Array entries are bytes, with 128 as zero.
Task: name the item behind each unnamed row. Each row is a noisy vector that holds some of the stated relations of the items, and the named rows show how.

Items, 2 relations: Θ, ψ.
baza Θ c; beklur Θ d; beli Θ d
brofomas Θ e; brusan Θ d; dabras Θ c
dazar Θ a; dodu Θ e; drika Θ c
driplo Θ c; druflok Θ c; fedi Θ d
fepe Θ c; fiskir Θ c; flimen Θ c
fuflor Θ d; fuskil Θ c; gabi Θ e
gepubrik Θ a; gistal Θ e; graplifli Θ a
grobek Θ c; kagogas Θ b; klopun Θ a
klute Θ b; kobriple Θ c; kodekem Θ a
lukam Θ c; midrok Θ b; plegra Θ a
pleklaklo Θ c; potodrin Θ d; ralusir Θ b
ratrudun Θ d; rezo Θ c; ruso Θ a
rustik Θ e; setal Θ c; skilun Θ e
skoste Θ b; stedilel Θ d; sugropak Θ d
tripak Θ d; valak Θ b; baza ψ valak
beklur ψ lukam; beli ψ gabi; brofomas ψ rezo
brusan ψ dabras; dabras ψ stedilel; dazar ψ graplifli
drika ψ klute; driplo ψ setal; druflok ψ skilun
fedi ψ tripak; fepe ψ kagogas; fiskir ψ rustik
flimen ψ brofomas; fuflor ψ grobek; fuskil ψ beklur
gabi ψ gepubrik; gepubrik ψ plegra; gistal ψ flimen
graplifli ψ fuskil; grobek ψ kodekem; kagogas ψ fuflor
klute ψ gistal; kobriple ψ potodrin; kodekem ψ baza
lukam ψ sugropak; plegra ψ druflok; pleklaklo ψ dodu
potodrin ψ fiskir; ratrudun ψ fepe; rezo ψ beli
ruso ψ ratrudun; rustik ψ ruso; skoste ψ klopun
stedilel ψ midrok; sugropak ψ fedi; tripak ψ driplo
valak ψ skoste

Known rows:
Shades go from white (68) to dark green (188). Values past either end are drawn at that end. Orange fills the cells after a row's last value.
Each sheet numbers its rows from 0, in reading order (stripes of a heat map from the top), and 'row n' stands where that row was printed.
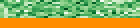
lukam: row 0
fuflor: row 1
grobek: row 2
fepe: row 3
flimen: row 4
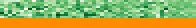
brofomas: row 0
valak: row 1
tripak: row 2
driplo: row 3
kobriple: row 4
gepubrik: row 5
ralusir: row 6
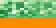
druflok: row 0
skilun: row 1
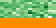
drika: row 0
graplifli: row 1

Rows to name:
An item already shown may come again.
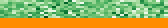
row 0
skilun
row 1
fiskir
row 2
fepe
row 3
drika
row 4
rezo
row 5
sugropak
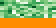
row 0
ratrudun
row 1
gabi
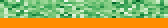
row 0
lukam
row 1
setal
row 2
beli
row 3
dazar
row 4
klute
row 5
fedi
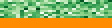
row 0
gepubrik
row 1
rustik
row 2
gistal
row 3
klute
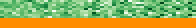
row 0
drika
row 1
beklur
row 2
klopun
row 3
skoste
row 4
fepe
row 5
grobek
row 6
kodekem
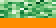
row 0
plegra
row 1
kagogas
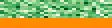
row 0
fuskil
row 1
potodrin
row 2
baza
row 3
ruso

